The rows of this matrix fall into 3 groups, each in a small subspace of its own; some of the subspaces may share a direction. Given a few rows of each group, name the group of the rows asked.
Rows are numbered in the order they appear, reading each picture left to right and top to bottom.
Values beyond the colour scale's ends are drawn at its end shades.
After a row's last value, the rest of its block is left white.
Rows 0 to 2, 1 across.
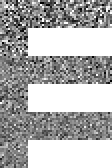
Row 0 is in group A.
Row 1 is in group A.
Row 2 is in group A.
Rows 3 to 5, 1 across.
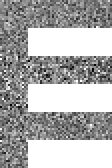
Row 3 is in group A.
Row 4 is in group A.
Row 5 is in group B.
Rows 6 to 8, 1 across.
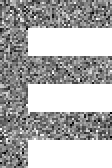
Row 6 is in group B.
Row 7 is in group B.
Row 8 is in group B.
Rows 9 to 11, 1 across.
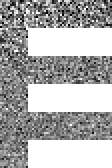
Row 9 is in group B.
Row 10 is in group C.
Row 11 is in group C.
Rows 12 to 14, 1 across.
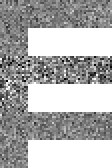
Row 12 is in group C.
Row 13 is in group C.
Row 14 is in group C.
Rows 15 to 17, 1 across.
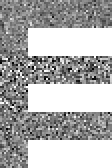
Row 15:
A
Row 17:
A
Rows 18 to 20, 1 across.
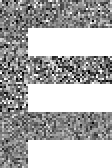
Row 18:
C
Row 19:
B
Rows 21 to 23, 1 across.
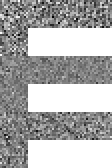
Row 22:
A
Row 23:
B
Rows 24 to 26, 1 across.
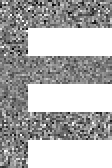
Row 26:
C
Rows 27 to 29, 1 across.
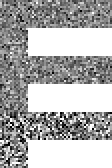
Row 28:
C
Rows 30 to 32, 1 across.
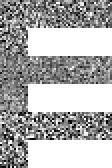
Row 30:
B
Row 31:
C
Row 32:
B
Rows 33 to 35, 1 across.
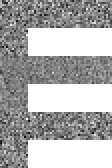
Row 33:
C
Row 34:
A
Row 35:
C
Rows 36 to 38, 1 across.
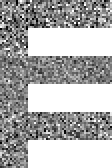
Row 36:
B
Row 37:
B
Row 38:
B
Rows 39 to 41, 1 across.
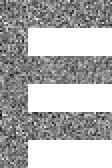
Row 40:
A
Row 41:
C
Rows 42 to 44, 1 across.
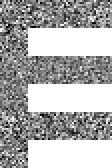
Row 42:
C
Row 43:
C
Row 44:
A
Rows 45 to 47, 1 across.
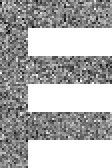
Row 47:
B
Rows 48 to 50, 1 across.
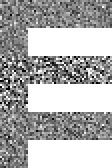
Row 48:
C
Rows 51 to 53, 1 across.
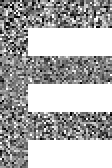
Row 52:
A
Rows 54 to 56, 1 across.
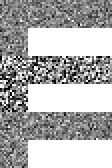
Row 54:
B
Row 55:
C
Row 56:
A
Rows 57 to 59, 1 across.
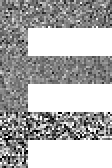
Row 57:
A
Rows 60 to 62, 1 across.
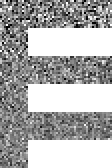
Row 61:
C
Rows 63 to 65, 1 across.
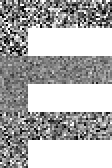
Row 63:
A
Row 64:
A
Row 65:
A
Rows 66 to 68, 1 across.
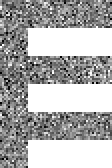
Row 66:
A
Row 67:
A
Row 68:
C
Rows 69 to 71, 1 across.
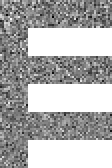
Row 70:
B
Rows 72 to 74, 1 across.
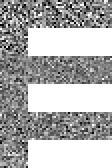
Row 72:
B
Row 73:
B
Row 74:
C
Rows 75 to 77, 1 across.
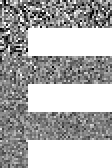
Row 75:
C
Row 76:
C
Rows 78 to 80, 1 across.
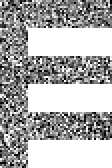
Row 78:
C
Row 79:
C
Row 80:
A
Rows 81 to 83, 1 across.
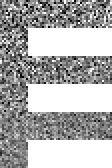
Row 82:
C
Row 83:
B
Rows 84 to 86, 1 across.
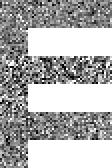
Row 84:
C
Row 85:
A
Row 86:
C
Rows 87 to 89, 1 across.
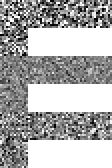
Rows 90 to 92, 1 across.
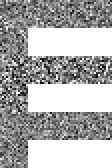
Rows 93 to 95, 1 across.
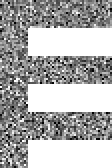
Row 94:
B
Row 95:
A
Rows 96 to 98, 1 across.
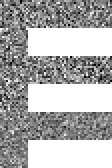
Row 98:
A
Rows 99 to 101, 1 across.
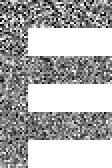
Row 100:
A
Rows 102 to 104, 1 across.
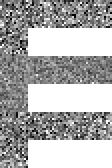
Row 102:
A
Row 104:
B
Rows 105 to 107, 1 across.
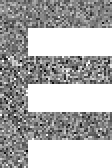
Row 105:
B
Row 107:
C
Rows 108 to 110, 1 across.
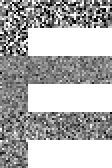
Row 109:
B
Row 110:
B
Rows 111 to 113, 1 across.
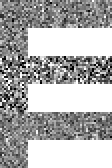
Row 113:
C
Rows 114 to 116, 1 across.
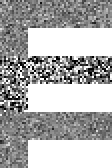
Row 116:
C
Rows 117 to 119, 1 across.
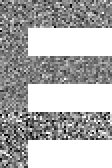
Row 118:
A
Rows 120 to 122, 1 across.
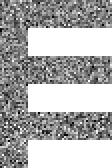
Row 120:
C
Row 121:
C
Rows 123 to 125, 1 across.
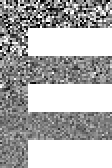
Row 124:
C
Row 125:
B
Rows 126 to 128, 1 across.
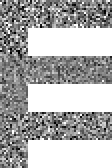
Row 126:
A
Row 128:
A
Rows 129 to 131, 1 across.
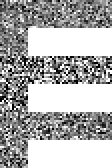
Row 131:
A
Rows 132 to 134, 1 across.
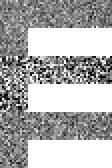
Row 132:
A
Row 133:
C
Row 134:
A
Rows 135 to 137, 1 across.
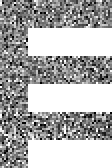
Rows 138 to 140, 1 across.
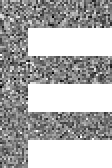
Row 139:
C
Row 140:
B
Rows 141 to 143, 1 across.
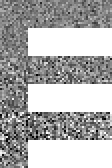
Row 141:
C
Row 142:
B
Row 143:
C
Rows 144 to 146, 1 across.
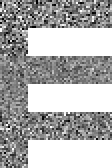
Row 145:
B
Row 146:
A
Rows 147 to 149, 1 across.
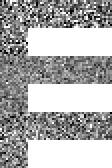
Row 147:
C
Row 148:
A
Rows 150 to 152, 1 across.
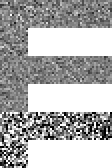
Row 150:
C
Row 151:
B
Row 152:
A
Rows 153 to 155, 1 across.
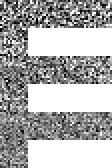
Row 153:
C
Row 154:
B
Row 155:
B
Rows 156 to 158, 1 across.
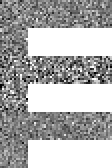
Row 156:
C
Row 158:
C
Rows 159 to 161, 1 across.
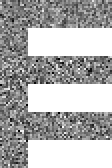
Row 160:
B
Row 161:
B
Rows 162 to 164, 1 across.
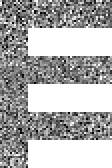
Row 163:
B
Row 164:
C
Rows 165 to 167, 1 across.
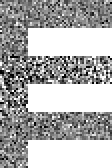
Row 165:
B
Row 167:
C
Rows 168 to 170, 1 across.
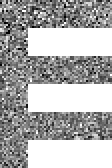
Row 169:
A
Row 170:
C
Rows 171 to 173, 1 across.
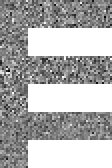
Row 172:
A
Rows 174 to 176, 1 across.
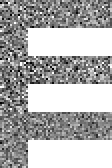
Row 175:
C
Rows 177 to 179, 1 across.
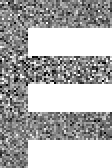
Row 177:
C
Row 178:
B
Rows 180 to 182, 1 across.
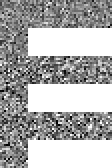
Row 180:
A
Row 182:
B
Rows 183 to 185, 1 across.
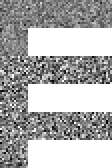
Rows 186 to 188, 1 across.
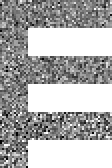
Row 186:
B
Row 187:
A
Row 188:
C
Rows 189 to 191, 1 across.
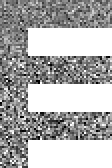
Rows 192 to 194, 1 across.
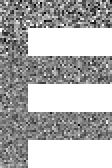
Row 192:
C
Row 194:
B
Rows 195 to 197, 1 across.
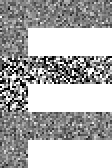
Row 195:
B
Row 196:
B
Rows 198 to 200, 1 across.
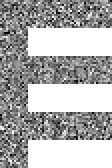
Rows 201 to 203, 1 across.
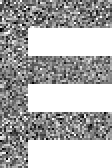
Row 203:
B
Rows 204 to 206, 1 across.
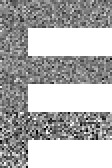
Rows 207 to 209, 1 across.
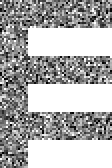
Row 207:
C
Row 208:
B
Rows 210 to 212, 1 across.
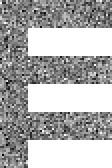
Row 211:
C
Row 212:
A
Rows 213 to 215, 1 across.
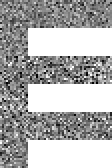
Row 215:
B
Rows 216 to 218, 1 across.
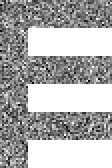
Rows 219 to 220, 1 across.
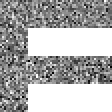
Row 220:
C
